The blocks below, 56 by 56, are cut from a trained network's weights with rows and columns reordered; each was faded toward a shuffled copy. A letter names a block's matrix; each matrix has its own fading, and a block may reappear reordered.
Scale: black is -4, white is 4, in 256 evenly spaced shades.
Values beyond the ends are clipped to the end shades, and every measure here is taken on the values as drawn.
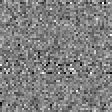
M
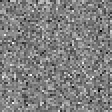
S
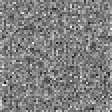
S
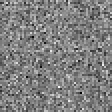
S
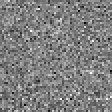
M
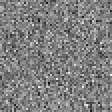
S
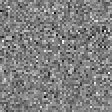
M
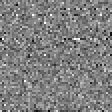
M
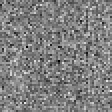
S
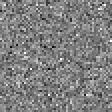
M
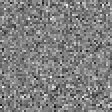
M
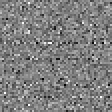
M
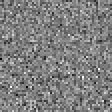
M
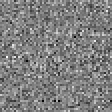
M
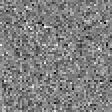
M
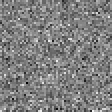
M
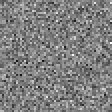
M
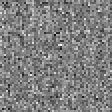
S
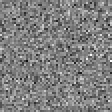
M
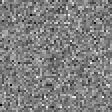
M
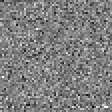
M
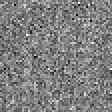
S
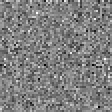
M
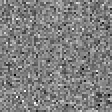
S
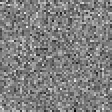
M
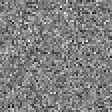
M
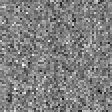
S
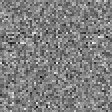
M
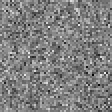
S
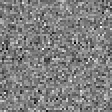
M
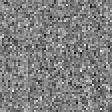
S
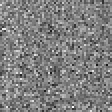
S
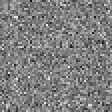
M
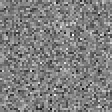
M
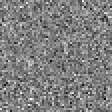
M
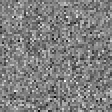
S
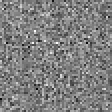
S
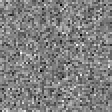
S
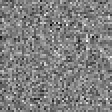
M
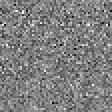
M
